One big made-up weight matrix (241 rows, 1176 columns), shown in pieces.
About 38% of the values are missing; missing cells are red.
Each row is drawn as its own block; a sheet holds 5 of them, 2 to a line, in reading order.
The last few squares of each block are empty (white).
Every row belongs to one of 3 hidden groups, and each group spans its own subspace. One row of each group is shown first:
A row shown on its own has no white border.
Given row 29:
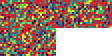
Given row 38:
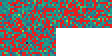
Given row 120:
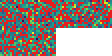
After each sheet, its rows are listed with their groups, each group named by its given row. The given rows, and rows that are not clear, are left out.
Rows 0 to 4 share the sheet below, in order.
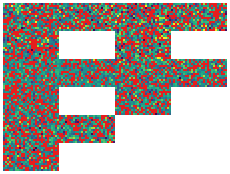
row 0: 38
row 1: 120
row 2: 120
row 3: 38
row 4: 120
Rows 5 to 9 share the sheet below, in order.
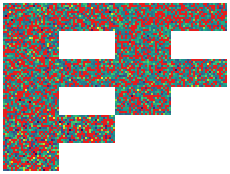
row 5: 120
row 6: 120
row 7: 38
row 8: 38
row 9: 38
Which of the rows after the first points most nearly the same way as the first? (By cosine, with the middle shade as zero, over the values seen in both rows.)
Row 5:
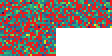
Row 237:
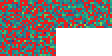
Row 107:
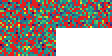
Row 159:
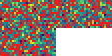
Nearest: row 159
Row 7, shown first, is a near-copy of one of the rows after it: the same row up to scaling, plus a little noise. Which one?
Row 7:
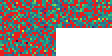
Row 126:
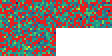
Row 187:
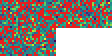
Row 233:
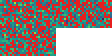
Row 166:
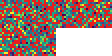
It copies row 166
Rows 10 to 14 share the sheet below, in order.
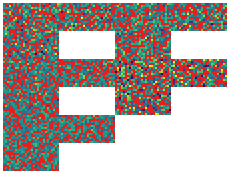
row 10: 38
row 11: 29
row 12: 38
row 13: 38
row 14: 29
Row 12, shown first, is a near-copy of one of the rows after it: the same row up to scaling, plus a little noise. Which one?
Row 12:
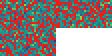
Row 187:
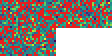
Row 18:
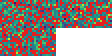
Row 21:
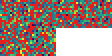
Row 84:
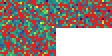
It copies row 187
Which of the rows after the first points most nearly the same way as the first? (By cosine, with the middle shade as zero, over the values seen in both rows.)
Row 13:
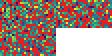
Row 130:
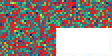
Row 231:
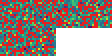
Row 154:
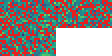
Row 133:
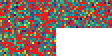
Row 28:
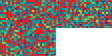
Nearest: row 133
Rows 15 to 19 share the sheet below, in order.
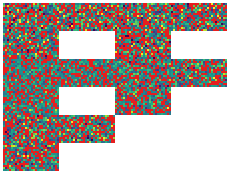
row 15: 38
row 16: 38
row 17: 38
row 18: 38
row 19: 120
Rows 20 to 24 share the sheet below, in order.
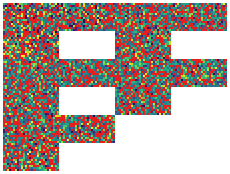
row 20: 38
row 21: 38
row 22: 120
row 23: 29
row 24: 29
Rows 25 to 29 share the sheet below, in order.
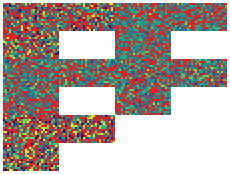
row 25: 38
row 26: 29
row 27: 29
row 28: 29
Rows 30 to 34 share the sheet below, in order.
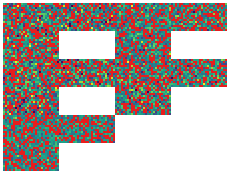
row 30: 38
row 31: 38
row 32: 120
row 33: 120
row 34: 120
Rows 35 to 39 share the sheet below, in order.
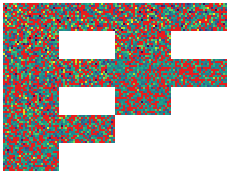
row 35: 120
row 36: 38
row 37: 38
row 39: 38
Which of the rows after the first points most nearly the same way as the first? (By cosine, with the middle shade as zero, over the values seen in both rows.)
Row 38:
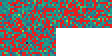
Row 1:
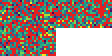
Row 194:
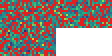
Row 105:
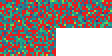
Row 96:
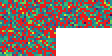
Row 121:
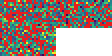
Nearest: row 194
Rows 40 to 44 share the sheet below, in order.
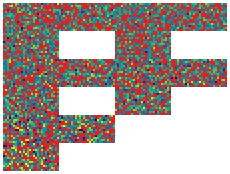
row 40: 38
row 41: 29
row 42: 29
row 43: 120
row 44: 38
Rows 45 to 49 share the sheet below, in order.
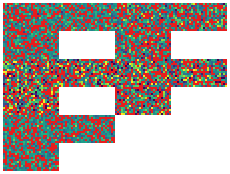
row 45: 38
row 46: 38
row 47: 120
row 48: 29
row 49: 29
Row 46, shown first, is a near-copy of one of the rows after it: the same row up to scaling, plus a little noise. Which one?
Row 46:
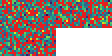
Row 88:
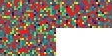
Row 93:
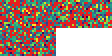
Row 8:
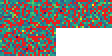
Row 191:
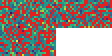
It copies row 93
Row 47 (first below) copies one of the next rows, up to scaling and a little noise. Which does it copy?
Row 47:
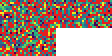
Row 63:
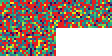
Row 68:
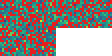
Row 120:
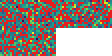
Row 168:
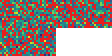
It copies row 63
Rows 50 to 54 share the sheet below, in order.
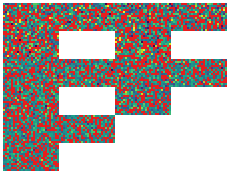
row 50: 38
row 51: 38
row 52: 120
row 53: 120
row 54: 29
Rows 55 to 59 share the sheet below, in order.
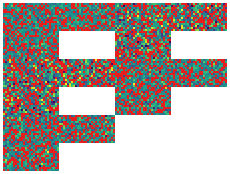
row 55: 38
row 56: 38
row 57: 29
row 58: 38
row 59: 38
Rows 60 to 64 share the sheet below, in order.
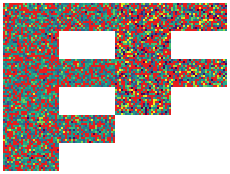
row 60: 120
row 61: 29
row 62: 120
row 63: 120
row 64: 120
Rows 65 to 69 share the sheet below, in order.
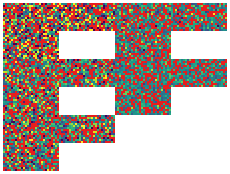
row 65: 120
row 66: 38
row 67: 120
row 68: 120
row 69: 29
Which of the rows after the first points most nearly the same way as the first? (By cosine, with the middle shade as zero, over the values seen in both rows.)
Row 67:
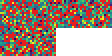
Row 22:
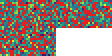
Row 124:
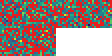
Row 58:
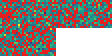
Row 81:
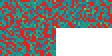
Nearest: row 22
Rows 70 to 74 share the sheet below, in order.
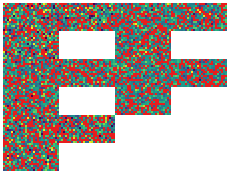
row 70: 120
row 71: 29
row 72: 120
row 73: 29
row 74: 120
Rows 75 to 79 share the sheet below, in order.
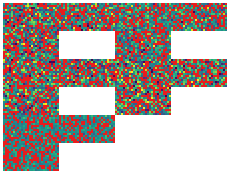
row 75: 120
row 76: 38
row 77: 38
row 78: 120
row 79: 38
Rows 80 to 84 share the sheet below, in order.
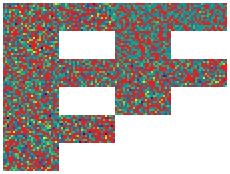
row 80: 29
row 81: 29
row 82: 120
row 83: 120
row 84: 38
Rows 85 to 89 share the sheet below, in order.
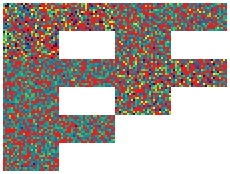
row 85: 29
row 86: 29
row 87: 29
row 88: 38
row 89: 29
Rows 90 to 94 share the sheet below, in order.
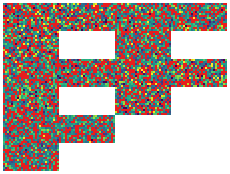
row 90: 120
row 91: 38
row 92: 120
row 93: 38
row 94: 120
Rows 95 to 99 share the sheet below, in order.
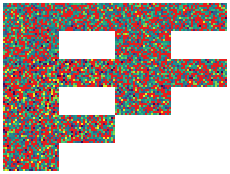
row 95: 38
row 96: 120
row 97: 120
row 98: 29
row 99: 29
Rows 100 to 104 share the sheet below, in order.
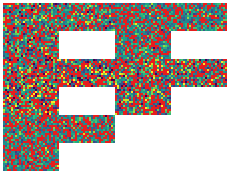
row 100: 29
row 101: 29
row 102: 29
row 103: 120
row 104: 38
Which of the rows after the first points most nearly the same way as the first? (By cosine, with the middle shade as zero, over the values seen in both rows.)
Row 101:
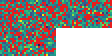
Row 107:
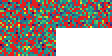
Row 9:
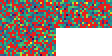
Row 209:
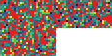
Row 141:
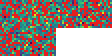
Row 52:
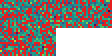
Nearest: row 9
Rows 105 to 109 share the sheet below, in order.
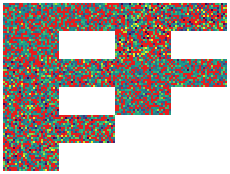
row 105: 29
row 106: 29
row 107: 38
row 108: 29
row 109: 120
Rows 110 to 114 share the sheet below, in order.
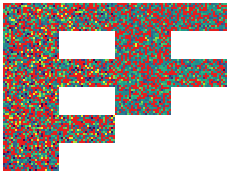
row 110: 38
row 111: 120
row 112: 29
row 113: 120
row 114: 38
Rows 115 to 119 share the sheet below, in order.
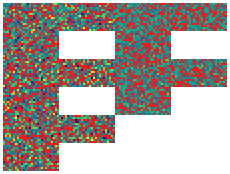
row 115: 29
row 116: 120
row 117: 120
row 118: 29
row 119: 120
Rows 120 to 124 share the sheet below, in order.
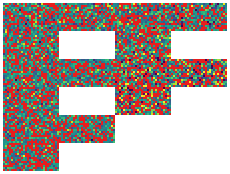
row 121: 38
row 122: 29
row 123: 29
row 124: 120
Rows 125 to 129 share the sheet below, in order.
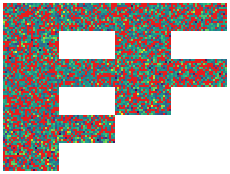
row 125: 120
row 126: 38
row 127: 120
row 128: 120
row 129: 120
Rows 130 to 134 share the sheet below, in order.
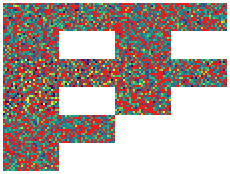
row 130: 120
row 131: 29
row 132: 29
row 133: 38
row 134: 29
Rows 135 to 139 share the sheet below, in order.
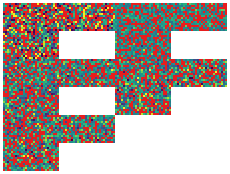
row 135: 38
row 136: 38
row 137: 120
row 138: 29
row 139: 120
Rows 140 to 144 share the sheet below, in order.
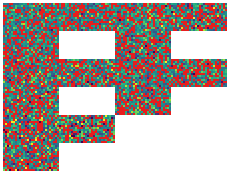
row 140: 29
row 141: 38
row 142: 120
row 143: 38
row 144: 29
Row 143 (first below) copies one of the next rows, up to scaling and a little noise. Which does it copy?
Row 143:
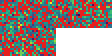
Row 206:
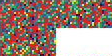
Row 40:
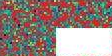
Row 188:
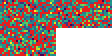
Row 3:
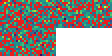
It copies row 206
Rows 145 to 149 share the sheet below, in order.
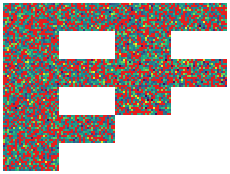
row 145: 120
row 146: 120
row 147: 120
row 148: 38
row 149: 120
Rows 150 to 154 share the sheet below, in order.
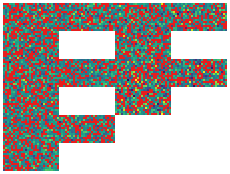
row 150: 29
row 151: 38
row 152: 29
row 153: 29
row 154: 120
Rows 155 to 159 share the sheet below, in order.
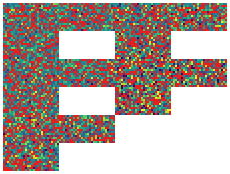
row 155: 29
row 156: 29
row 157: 120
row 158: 38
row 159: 120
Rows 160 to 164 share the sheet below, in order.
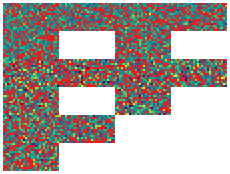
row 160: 29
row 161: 29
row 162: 29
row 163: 29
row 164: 29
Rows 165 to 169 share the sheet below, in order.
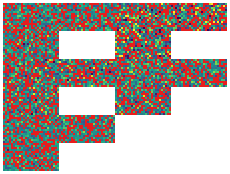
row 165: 120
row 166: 38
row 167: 38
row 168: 120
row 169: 38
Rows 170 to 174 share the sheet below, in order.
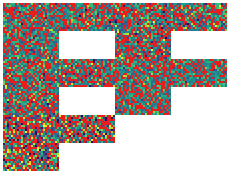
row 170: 29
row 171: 120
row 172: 120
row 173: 38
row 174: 38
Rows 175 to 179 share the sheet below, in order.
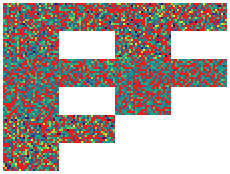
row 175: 29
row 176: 38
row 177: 120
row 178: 38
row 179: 120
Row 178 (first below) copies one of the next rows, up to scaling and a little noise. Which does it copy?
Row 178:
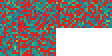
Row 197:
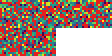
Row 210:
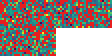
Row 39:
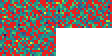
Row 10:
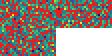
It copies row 39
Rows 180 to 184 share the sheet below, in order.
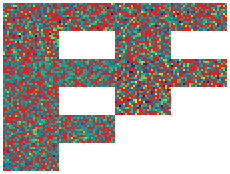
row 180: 120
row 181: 38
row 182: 29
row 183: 120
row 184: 38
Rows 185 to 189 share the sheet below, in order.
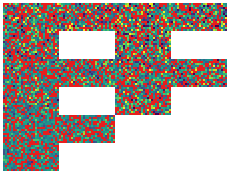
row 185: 38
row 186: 120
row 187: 38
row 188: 38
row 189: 38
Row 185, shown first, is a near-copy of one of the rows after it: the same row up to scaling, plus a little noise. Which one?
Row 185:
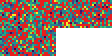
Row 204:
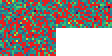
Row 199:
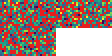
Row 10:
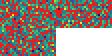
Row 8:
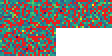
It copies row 10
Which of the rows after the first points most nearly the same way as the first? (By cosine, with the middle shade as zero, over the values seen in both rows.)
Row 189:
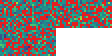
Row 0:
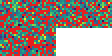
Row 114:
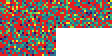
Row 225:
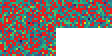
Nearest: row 0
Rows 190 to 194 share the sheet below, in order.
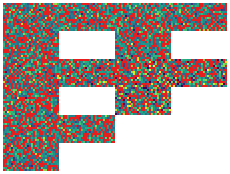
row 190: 29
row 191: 38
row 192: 120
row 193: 29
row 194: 38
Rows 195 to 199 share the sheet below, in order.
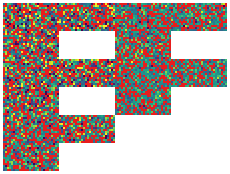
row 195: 120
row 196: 38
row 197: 38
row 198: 38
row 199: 38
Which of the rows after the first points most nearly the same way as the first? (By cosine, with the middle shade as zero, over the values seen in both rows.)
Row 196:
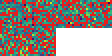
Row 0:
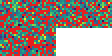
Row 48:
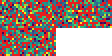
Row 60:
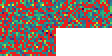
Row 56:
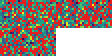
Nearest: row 60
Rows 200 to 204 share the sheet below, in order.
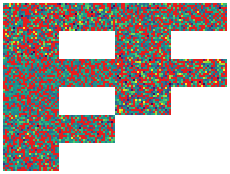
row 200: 29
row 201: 120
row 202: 38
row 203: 120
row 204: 38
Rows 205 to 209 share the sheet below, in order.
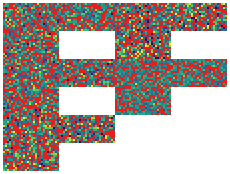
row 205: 120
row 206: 38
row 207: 38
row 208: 29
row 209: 38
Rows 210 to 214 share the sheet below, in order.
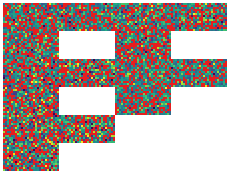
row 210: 38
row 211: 29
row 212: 120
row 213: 38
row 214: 29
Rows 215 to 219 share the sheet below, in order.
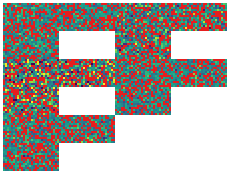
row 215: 120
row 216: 120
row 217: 120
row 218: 38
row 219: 120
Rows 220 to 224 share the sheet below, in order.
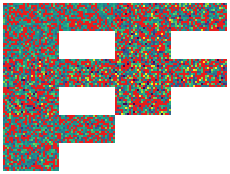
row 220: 120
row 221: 120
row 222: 29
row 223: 29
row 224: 29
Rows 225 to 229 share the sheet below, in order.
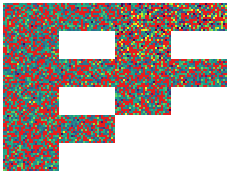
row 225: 120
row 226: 29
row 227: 38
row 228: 38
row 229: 29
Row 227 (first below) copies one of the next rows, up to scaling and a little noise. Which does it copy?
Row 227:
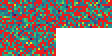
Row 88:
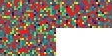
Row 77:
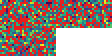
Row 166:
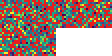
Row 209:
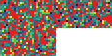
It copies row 88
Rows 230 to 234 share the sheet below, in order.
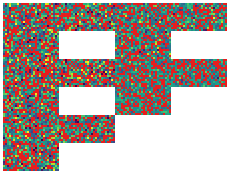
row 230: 29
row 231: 38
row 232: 29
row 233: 38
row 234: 120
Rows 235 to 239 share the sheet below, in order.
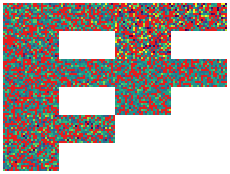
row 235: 38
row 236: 38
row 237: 120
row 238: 38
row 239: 29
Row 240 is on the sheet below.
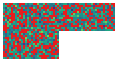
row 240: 120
